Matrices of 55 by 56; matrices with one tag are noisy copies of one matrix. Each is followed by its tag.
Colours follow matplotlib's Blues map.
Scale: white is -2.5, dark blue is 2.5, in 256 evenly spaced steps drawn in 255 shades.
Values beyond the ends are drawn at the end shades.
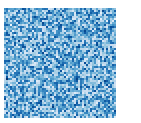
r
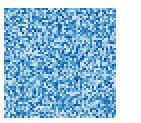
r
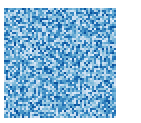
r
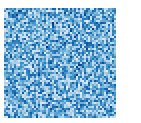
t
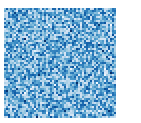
t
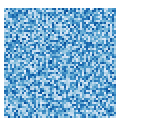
t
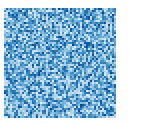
t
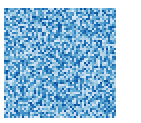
r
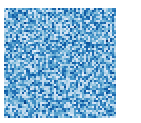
t
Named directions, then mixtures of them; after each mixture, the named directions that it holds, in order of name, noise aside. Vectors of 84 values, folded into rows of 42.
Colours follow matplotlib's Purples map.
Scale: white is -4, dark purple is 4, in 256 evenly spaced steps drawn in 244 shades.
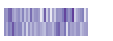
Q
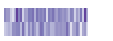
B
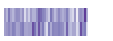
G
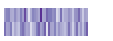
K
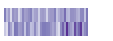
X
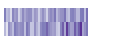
X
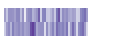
G, K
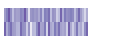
K, Q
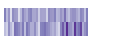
X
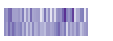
Q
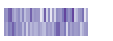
Q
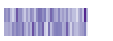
B, G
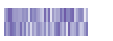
K, Q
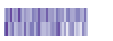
X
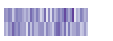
B, Q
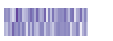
B, Q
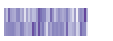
G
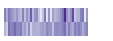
Q, X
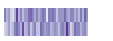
B, X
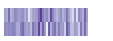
G, K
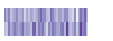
G, X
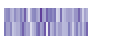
K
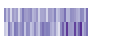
X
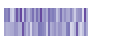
B, K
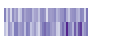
X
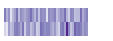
B, X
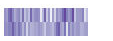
Q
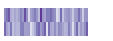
K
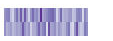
B, K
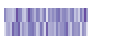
B, K
